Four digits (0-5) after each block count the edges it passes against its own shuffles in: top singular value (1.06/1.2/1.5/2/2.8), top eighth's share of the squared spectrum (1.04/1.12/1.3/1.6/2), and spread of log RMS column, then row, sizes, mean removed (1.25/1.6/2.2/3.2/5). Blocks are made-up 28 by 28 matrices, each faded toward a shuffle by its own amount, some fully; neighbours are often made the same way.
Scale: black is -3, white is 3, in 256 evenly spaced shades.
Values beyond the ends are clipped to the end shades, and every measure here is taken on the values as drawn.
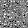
1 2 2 1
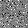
0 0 0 0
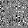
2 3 3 2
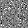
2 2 1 0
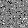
0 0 0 0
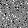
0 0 0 0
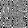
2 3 3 1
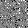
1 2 1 1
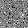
1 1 0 0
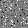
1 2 0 0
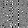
3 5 2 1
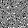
0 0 0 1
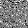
2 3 0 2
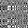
4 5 3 3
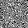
1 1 0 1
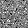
1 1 0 1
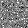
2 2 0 0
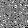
2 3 0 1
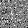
2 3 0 0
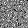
0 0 0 0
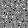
0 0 0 0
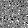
1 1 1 1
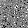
1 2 0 0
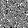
0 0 0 0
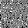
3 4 1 1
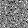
1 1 0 0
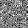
3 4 1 1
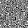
3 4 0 1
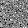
1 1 0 0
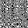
3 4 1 1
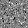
0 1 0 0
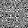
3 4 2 2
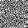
3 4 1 2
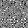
3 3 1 1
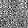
3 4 1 1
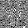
3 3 2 0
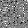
3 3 1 1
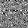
2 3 0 2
